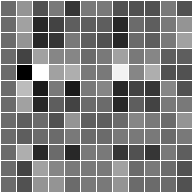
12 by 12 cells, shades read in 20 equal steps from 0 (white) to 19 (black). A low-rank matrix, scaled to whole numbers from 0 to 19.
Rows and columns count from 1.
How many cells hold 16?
9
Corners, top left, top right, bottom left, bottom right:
11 13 11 13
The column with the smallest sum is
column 2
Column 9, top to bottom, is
13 11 11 10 9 14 12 9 10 13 11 11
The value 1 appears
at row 5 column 8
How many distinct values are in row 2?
7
